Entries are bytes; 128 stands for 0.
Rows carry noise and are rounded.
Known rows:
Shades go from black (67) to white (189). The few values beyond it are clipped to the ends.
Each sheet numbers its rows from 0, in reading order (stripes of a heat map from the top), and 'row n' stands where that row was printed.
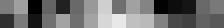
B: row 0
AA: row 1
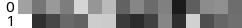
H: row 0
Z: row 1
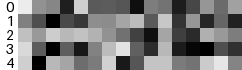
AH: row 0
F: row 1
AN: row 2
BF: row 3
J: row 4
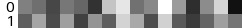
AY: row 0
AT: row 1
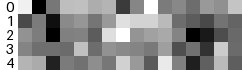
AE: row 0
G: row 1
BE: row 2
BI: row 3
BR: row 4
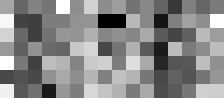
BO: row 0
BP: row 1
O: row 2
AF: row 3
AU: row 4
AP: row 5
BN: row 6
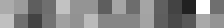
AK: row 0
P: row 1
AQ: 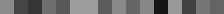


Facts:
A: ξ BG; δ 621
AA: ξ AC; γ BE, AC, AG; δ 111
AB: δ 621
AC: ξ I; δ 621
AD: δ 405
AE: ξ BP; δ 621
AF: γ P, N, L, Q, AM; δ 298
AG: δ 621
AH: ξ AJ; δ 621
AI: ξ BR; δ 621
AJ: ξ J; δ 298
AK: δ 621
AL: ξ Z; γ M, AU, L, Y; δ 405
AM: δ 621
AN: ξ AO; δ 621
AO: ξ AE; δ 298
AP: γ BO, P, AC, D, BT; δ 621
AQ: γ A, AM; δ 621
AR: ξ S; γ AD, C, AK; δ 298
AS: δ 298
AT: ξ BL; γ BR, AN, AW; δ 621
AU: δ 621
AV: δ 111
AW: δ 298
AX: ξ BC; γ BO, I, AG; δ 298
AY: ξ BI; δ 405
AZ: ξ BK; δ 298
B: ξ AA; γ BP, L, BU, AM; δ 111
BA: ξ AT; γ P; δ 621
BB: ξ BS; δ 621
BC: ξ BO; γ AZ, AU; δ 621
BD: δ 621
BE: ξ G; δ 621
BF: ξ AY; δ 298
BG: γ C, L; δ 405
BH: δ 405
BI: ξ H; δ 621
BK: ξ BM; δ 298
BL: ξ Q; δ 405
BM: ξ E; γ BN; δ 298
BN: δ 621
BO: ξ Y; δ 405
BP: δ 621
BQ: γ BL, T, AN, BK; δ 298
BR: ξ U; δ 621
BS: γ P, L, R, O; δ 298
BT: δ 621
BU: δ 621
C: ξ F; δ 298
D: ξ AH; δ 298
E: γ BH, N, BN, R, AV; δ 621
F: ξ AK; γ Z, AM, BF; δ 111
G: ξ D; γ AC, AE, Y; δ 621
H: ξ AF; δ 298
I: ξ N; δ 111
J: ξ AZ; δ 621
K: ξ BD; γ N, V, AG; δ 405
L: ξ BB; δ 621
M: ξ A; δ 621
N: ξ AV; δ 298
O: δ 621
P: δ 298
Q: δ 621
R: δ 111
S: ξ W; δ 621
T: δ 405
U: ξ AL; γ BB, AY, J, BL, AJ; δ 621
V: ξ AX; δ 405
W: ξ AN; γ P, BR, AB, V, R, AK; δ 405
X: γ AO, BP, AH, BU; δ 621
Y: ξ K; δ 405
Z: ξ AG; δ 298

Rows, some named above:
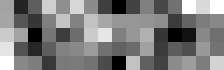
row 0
BK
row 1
BT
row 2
L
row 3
AM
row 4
AO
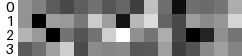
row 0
X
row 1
K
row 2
V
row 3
BQ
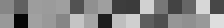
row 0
BL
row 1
K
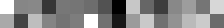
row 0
AO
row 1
AJ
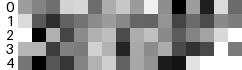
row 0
BC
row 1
AM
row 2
AV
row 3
AD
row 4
BM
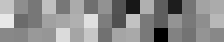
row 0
AW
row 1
Y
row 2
AL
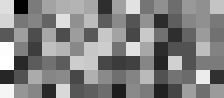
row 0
AG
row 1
Q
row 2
AT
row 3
AU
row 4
Z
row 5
U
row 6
AH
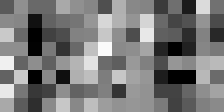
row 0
BG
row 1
S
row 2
A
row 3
AI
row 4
N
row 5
AR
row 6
BU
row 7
BT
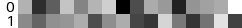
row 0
BD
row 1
BL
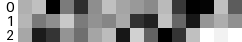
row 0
C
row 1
T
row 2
E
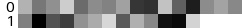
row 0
T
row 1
BM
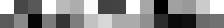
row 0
AZ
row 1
BA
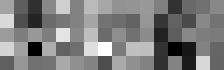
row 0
BT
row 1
AM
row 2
H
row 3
M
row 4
BG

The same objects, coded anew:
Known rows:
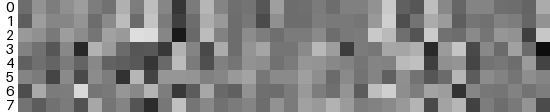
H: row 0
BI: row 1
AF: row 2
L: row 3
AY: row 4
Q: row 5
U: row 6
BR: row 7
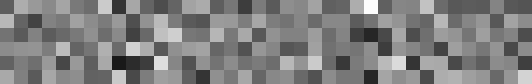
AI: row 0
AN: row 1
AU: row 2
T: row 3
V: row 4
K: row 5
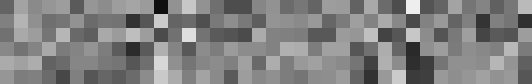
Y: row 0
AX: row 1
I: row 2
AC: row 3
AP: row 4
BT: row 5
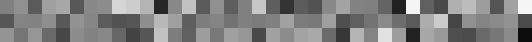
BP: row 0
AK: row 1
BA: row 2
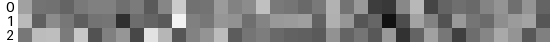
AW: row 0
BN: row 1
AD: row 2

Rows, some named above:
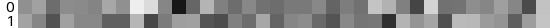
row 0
AF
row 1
K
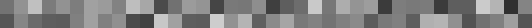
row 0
AM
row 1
BC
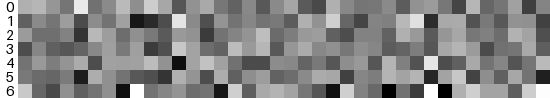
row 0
BQ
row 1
V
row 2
BG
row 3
BC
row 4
Y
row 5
L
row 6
BM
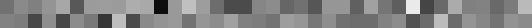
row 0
Y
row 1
Q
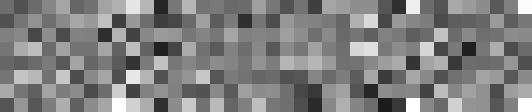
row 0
AV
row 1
A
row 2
Q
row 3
F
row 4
BR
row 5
AD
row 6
AG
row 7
AZ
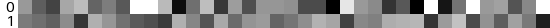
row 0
E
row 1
L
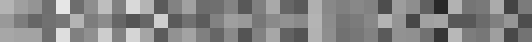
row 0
BQ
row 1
AT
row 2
BQ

